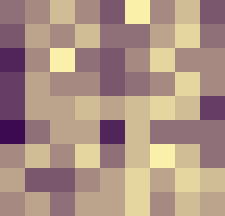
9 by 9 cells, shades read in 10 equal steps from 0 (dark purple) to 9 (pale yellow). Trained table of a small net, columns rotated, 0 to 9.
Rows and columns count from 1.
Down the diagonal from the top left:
4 6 9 5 6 7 9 8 6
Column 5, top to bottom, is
3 4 3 3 6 1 4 6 6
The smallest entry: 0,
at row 6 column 1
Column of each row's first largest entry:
6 8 3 8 7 6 7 6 6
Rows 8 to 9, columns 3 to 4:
3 5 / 4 6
